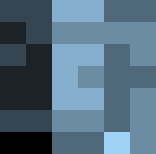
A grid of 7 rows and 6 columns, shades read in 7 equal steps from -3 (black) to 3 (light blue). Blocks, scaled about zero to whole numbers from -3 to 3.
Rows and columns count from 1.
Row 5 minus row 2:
0 -1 1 1 -1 0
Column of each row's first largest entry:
3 3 3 3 3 3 5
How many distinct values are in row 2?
3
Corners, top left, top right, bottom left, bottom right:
-1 0 -3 1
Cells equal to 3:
1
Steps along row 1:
same up same down same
